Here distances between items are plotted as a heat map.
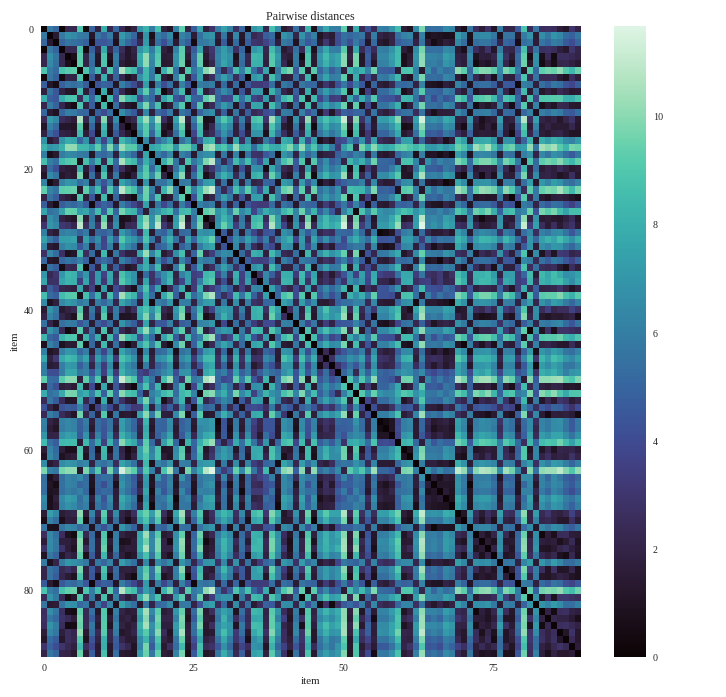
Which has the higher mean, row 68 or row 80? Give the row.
80
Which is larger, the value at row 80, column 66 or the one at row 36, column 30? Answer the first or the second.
the first
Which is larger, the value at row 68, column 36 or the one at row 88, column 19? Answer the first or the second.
the second
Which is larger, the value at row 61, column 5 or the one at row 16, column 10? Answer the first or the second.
the second
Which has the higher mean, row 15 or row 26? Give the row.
26
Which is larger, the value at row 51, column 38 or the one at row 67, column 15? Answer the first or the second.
the first
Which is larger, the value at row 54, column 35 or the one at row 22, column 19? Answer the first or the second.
the second
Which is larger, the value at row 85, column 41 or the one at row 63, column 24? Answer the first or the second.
the second
